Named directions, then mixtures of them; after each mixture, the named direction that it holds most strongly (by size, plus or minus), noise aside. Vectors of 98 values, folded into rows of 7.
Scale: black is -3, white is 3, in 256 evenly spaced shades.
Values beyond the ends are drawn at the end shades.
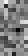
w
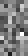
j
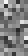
w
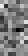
w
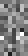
j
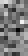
w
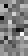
j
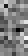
w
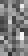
j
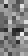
j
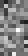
w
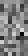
j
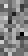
j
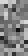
w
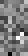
j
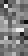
w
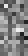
j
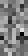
j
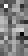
j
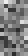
w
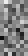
w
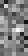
w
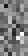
j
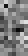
w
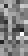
j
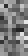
j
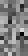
j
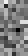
w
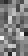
j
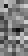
w
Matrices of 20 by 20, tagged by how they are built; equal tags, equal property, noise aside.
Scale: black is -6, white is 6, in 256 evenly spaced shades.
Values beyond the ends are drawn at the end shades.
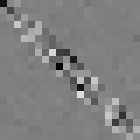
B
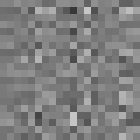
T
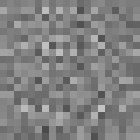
T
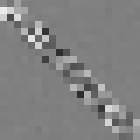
B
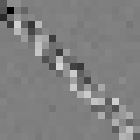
B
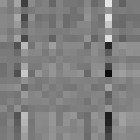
T
